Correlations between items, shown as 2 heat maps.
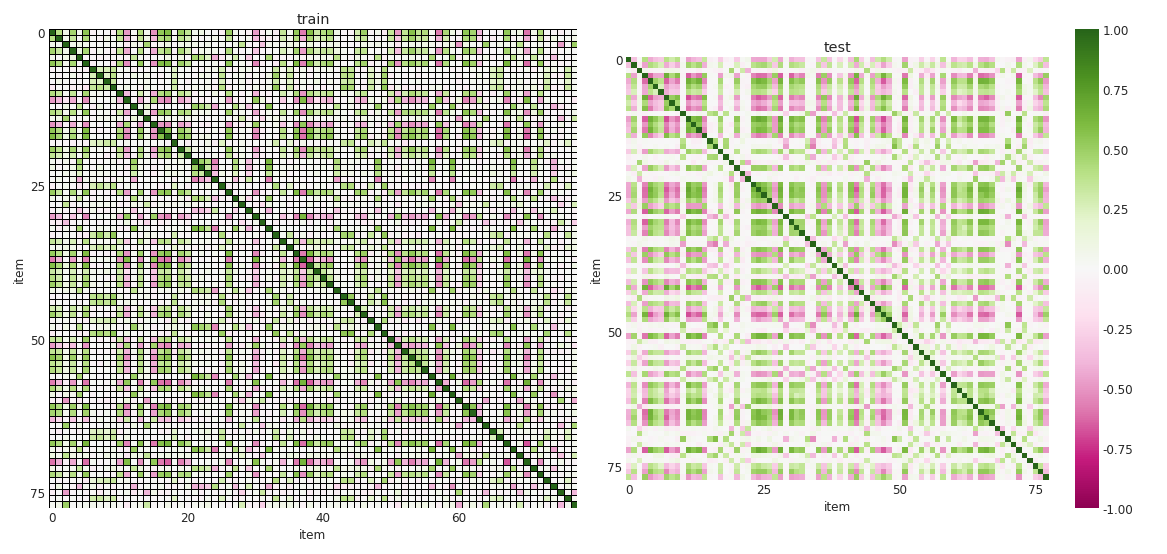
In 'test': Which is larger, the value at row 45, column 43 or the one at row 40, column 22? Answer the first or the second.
the first
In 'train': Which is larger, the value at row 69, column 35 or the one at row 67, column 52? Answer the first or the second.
the second
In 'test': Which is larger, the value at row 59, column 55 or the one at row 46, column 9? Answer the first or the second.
the second
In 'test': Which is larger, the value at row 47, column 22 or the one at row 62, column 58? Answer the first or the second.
the first
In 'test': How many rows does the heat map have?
78
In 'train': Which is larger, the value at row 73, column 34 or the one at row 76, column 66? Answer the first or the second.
the second
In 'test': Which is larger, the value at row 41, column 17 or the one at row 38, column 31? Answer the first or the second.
the first
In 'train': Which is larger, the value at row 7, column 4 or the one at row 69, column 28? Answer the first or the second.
the second
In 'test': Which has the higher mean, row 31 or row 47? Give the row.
31
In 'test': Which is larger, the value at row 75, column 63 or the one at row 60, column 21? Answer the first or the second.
the first
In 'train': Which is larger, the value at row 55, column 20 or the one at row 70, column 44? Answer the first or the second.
the first
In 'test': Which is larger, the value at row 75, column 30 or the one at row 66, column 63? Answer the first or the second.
the second
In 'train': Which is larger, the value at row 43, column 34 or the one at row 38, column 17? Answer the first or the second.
the second
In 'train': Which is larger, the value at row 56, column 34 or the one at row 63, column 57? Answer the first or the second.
the second
